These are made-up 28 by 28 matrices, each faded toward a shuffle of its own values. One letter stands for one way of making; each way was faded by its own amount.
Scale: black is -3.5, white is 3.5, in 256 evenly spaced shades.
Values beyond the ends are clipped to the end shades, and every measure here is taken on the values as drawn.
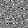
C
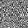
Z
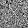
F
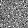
F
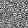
Z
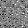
C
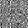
Z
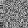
Z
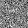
F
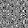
Z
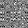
Z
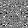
C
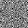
Z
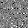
C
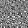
Z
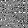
C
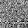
Z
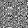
Z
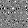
C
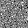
F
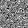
F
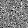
F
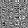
Z
